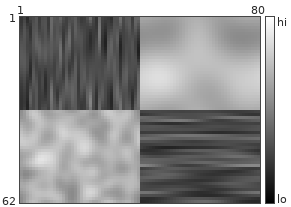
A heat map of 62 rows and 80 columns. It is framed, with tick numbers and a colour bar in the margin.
It is made of 2 by 2 panels. Panel 1,1: low, streaked downward. Panel 1,2: high, smooth. Panel 2,1: high, blotchy. Panel 2,2: low, streaked across.
